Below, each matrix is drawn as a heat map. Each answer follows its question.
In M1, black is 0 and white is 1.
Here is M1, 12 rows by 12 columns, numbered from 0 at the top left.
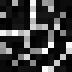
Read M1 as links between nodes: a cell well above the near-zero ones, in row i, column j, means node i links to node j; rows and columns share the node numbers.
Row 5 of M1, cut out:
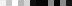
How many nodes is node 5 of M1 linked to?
7
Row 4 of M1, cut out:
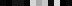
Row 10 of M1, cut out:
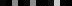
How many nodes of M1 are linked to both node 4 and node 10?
2
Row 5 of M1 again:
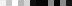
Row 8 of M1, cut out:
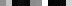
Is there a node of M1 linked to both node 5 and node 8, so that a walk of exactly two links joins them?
yes
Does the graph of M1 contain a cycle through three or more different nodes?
yes
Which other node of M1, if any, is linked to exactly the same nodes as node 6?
none
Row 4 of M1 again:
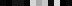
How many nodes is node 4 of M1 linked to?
4
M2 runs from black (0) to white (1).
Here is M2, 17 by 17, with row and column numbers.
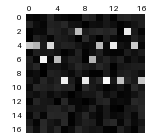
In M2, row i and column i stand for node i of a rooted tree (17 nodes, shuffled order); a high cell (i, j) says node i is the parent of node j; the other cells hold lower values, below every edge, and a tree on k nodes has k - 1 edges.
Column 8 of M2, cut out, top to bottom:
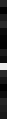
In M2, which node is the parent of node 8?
9
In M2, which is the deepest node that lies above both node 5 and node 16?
9
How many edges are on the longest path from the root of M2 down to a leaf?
2
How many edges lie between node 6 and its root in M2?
0
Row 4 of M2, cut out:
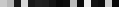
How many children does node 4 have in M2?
6
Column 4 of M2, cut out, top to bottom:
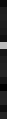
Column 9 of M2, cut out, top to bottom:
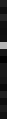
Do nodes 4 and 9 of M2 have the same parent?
yes
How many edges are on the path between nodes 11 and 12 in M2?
4
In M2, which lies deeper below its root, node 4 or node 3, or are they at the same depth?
node 3
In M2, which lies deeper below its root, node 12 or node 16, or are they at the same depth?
the same depth
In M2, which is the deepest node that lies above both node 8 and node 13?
9
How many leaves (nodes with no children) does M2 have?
13
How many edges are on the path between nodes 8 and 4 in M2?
3
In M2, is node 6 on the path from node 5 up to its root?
yes
